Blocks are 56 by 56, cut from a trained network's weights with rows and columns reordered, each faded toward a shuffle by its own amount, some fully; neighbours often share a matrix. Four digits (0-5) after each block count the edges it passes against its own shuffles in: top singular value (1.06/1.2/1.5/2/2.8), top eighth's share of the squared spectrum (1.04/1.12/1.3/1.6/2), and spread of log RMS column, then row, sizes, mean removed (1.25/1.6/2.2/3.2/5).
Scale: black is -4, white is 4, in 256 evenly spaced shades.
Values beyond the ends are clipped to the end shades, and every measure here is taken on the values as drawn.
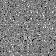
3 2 0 1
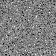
0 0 0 0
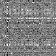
4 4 2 2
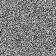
0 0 0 0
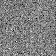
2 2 0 0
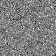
2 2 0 0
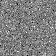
0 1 0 0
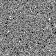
1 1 0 0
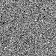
1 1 0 0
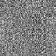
4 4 2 2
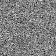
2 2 0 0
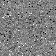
2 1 1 0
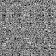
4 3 1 2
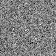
0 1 0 0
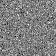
0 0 0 0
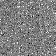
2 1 0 0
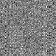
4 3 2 1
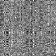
4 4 2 2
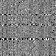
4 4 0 2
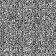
2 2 0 0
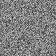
0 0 0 0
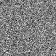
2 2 0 0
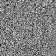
2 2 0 0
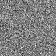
2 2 0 0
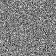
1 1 0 0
